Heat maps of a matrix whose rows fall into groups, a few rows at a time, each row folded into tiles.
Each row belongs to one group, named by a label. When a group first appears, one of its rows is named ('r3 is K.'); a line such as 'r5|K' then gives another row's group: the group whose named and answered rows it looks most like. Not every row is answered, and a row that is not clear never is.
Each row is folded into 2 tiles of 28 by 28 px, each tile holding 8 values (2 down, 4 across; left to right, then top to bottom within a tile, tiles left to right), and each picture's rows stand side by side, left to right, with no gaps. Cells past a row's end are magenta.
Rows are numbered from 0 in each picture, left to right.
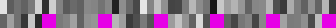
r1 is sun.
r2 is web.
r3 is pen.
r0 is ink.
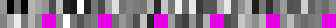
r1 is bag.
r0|sun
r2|ink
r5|bag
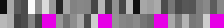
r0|web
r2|sun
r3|sun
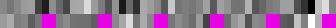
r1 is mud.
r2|sun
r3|ink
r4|bag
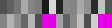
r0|pen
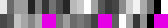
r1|mud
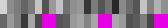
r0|ink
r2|web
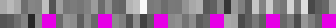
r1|ink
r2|mud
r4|web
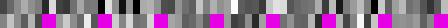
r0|pen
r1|pen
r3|web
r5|ink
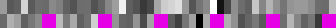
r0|bag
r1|sun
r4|web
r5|pen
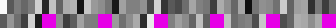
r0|ink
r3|pen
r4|sun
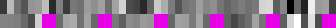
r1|sun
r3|sun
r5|sun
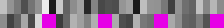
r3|web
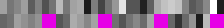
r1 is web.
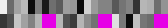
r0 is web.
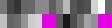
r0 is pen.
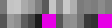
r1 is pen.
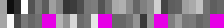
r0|bag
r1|sun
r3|mud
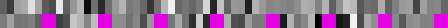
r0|mud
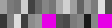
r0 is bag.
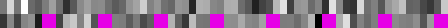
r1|sun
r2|mud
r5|ink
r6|bag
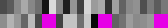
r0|pen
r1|sun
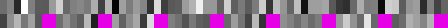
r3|mud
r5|sun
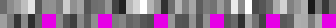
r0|mud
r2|mud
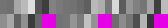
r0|mud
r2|ink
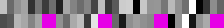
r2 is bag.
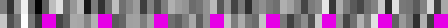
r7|ink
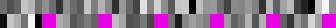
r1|web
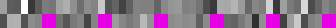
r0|bag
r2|pen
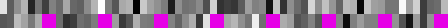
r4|pen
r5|web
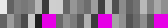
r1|ink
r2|web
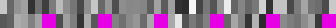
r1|ink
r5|ink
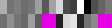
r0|ink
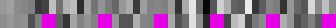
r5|web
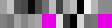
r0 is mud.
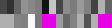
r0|pen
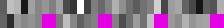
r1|bag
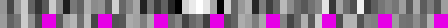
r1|sun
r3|mud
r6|bag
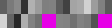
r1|mud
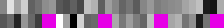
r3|mud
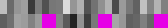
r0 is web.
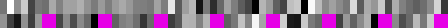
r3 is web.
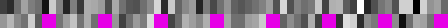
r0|pen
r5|ink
